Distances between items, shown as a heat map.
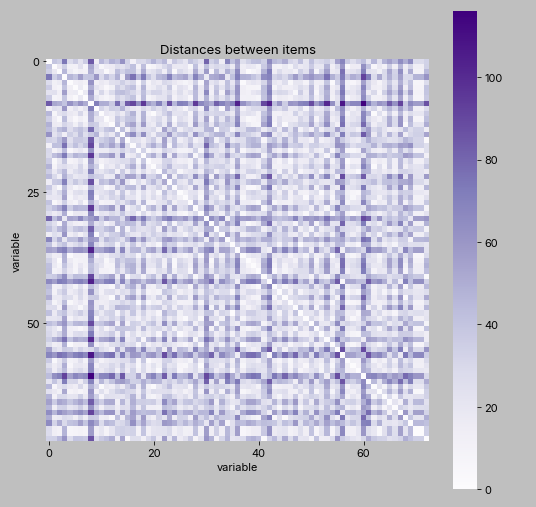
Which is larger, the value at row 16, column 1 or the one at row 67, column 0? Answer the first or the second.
the second
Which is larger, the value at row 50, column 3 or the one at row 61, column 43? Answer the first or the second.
the first
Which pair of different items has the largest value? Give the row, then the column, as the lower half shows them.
60, 8
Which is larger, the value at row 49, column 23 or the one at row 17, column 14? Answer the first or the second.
the second
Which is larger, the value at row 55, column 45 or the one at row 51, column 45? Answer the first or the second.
the second
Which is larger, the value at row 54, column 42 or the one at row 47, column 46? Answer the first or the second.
the first
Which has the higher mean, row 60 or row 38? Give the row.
60
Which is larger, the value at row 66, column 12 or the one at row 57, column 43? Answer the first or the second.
the first
